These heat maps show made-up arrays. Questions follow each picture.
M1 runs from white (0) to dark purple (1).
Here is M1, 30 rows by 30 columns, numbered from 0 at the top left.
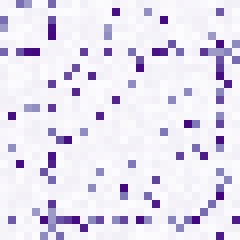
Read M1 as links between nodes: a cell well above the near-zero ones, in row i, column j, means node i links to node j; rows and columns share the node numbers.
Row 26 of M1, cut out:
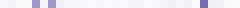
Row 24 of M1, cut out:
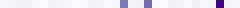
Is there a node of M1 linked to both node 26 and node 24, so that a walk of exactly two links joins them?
no
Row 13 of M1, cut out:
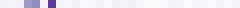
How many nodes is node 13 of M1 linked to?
3
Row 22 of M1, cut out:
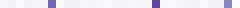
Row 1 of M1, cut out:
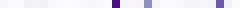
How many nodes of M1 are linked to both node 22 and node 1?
0
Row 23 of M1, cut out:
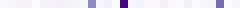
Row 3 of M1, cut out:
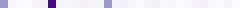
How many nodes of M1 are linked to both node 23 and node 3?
0
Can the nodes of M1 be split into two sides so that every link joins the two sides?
no
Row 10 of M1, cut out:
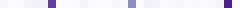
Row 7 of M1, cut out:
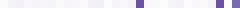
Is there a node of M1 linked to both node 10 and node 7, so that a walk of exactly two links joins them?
no
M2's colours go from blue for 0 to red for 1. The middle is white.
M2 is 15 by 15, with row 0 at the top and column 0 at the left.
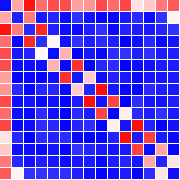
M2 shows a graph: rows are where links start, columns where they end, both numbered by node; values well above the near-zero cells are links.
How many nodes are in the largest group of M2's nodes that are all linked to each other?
3
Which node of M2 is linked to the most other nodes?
node 0
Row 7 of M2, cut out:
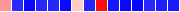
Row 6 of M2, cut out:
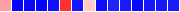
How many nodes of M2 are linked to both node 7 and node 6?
1
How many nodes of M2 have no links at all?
0
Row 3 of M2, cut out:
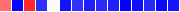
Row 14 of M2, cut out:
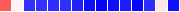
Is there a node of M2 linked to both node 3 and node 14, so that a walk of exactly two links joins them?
yes
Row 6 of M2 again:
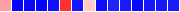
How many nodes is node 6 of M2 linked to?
3
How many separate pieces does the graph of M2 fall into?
1
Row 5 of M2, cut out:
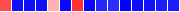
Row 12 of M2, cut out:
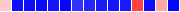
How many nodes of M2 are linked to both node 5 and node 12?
1
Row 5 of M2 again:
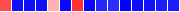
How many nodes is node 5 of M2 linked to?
3
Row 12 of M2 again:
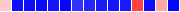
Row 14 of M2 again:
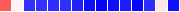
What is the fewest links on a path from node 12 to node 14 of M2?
2
